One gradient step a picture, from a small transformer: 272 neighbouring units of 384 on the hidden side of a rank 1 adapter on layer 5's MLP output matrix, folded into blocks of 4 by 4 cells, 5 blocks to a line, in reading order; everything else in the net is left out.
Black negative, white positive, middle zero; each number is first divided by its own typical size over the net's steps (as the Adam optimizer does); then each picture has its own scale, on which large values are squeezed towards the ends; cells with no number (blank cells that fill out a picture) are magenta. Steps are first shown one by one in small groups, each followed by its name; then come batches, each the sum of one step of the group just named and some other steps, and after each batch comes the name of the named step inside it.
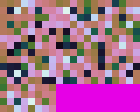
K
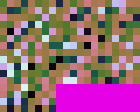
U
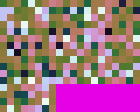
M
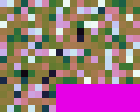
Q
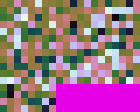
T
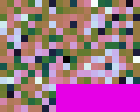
T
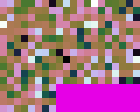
Q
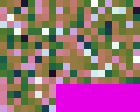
M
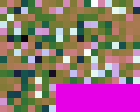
Q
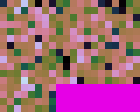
U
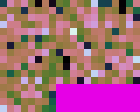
Q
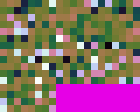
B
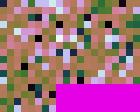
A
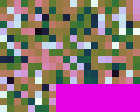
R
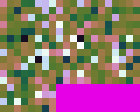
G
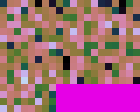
R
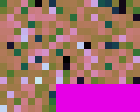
B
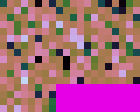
G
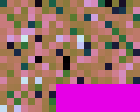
B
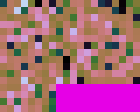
A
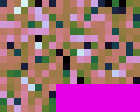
A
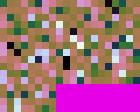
G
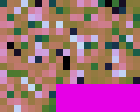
G
